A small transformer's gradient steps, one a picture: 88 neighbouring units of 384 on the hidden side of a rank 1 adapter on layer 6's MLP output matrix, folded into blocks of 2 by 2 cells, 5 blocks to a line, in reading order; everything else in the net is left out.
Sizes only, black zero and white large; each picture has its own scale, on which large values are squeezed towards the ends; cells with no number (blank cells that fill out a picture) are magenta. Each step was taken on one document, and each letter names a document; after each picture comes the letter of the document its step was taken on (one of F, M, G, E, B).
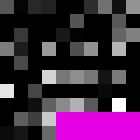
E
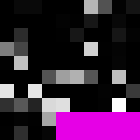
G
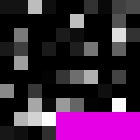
E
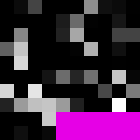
G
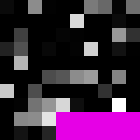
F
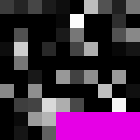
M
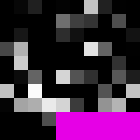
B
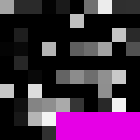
M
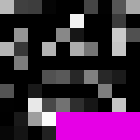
E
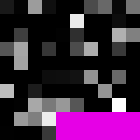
F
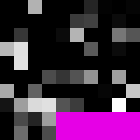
G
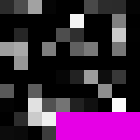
E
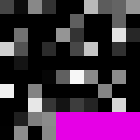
E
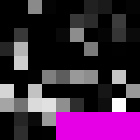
G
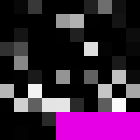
B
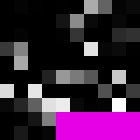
G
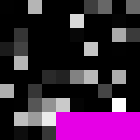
F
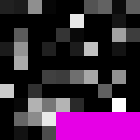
F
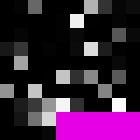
M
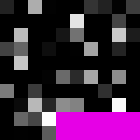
F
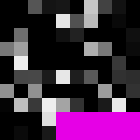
B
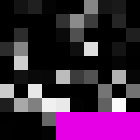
B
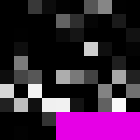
B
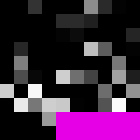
B
